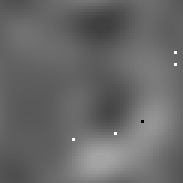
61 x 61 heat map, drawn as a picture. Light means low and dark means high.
Histogram: skewed, a long tail of low values. Roughest part: bottom middle. Lone odd cells: 5, 1 higher and 4 lower than their neighbours. Ninth with the lowest average: bottom middle. Odd rows or columns: none.
